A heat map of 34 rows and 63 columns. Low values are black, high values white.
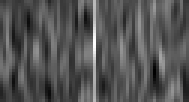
Histogram: skewed, a long tail of high values. Average level on the scale: 30%. Grain: streaks running down. Odd lines: column 32.
